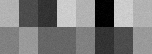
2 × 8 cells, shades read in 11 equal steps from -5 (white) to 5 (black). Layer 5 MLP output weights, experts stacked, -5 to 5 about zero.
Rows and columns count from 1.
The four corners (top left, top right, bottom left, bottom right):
-2 -2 0 -1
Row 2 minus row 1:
2 -3 -2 4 2 -2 5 1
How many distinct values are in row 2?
5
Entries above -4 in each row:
8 8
